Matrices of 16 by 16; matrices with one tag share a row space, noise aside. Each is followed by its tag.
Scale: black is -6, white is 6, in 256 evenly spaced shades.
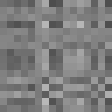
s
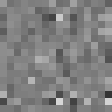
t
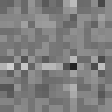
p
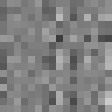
t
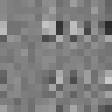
t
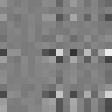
t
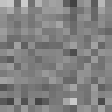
p
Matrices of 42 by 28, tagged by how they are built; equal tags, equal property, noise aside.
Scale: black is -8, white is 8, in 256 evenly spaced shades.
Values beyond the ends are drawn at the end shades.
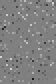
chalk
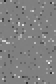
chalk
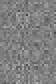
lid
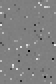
chalk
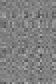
lid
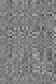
lid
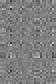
lid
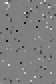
chalk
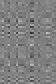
lid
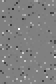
chalk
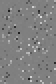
chalk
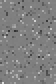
chalk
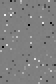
chalk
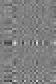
lid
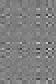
lid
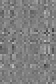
lid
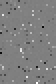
chalk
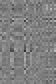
lid
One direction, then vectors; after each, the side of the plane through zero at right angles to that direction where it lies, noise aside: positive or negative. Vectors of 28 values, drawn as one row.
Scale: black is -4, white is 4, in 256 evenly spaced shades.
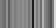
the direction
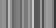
negative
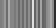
negative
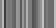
positive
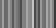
negative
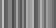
negative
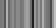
positive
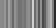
negative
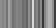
negative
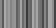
negative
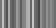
negative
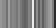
negative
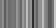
positive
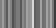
negative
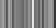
negative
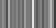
negative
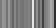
negative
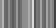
negative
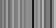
positive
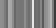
negative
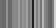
positive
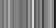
negative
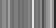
negative
